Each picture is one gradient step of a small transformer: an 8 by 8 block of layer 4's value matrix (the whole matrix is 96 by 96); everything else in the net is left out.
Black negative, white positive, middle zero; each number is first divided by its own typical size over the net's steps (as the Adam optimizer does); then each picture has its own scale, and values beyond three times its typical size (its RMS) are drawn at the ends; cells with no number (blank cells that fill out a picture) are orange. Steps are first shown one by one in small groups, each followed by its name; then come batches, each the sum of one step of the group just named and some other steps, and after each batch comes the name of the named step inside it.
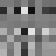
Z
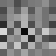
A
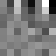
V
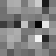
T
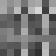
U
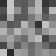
T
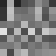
A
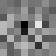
A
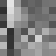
A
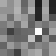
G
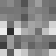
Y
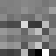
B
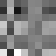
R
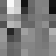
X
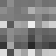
R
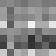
Y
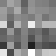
X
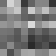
X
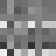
R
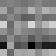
Y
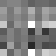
G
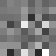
B
